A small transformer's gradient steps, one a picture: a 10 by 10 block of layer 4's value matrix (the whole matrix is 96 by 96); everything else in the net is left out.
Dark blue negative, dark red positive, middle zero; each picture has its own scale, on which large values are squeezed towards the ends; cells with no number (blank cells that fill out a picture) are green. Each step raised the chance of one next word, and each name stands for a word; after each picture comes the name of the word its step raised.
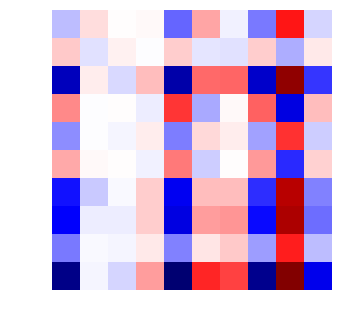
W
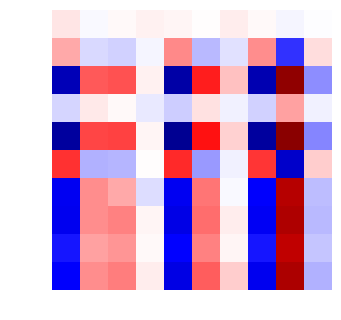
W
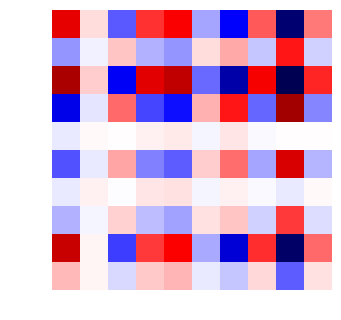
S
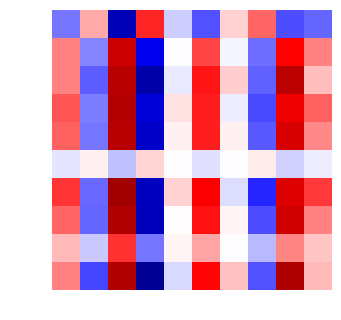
W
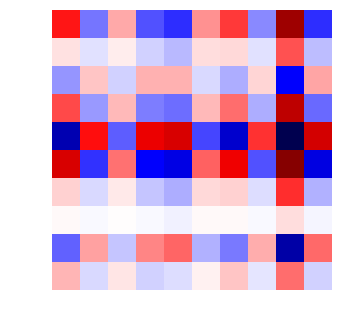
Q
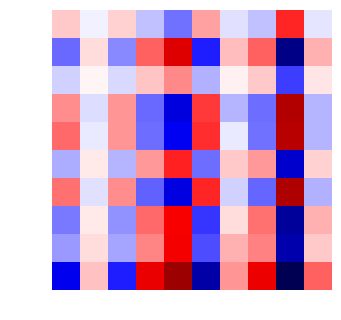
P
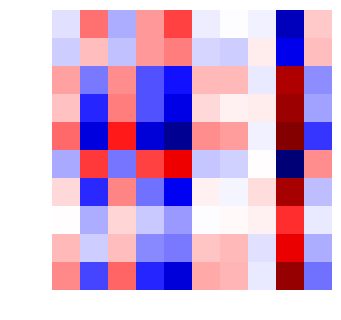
W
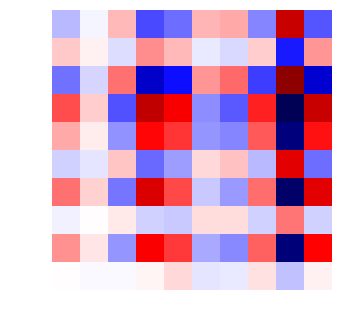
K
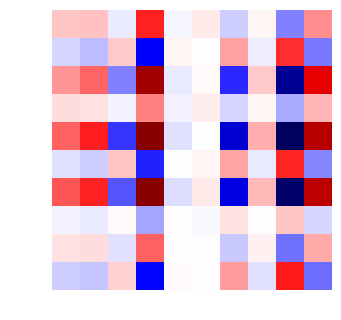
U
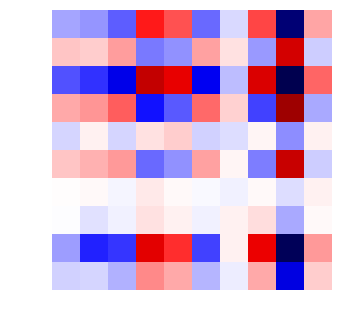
S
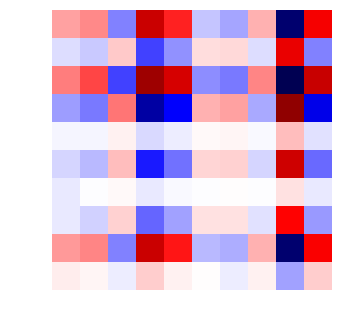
S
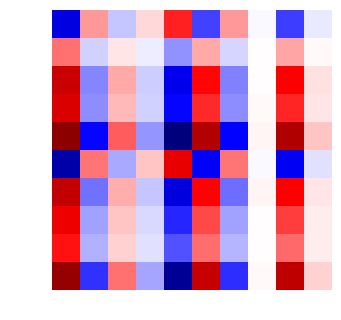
W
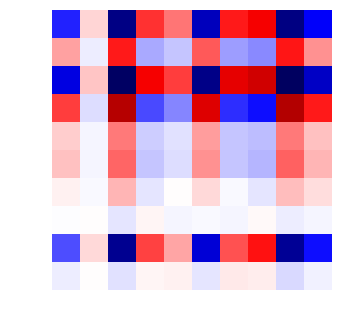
S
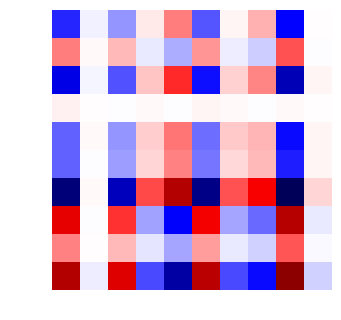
U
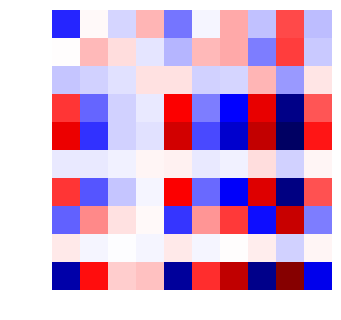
U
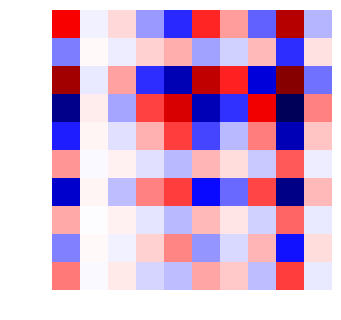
K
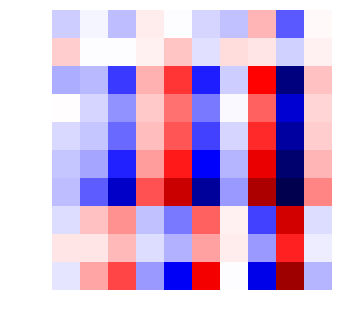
U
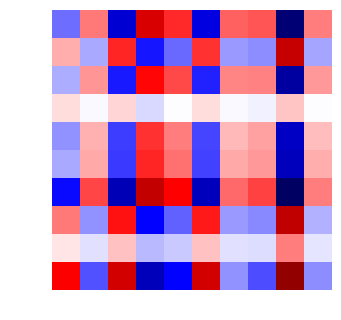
U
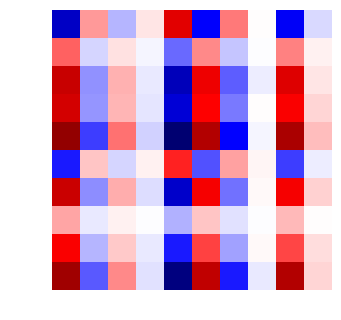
W
